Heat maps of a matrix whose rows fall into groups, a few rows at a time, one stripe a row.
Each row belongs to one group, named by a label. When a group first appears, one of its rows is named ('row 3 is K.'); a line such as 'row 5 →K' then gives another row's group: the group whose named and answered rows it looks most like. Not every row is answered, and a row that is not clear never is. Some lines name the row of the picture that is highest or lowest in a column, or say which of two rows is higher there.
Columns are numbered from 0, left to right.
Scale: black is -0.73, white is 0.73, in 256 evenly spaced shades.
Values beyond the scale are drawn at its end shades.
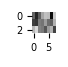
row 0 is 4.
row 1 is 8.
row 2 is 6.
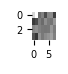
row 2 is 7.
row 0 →6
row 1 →8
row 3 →8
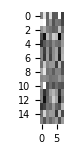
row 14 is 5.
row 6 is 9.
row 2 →7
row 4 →8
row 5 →9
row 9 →7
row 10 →6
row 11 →4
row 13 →8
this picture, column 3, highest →0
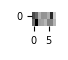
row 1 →8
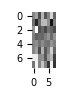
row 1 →4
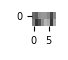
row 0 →4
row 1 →4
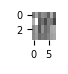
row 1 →6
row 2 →7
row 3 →7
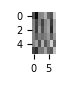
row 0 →8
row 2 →9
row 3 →9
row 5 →8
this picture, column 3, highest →4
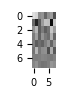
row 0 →6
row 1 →4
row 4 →9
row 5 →5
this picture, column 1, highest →0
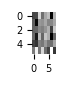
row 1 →8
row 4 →8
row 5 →5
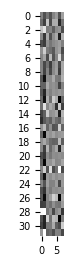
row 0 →9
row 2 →6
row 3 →9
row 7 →9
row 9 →8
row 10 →4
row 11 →8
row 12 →4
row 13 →5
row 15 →8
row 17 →8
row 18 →7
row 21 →8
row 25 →8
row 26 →4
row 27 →8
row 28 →6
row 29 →4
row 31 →6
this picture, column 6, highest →22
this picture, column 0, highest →28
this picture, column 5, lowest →13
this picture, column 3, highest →22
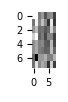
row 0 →6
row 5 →7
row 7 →5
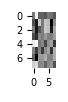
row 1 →4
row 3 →8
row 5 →9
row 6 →8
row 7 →6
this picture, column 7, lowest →4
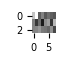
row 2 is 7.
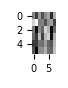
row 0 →9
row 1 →6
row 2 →4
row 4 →8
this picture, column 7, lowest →1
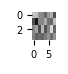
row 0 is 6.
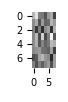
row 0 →6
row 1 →7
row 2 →9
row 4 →7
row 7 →9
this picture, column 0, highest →0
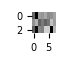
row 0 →8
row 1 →7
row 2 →4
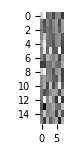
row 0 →6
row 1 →9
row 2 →9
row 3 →6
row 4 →6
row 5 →5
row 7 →8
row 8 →6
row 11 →4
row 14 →5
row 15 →9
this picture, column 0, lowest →7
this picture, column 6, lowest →15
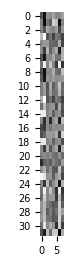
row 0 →8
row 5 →9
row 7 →5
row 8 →8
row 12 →6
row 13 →5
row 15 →9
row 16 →8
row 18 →6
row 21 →8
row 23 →6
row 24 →9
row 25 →5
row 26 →5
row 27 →7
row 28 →7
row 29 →7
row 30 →5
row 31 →4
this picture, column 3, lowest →15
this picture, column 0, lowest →21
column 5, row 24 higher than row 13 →Yes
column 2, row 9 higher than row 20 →Yes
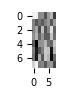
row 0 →6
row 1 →9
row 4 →8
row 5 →4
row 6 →4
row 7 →6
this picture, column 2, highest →6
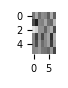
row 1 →8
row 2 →6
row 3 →9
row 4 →9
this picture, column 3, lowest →3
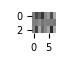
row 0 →9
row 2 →9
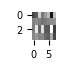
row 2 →5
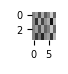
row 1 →9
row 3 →9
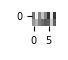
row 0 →5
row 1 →7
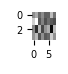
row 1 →6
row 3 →7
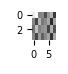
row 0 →6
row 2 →5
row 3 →9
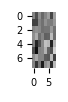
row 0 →9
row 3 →7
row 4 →4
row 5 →8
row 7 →9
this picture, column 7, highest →5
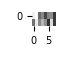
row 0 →6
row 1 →5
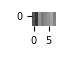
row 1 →8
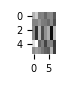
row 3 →9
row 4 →6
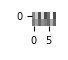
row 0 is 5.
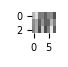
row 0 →6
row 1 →7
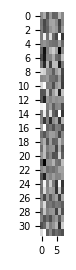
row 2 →4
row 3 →5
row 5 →4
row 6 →8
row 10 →6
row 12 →8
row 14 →5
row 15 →9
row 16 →6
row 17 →4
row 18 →7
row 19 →5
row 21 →8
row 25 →5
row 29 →9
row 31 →6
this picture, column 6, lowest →5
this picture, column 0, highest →13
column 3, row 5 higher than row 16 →Yes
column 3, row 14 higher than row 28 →Yes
